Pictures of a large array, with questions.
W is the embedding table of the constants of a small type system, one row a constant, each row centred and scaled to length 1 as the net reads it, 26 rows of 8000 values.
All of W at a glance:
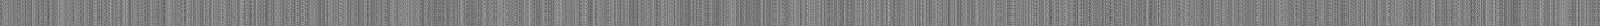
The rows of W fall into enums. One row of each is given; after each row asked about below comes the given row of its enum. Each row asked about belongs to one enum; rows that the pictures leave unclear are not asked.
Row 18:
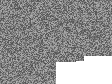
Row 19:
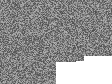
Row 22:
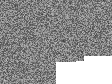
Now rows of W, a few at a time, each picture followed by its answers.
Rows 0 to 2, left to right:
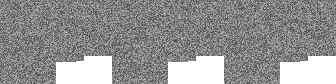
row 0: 19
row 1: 22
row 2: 18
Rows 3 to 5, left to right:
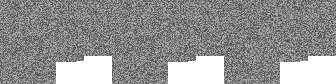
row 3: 19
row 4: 19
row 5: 22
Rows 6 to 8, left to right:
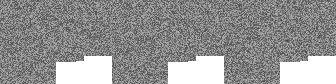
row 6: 18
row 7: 19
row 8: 22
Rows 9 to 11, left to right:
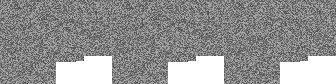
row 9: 18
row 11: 19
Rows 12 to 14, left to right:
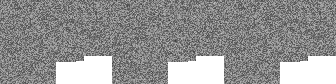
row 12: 18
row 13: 22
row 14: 18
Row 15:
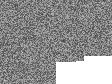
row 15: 22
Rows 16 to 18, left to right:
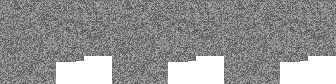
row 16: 18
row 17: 18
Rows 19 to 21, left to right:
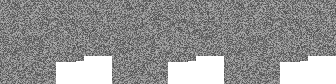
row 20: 18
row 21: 19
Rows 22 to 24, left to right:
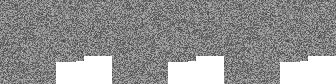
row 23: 18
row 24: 22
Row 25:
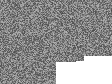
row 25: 19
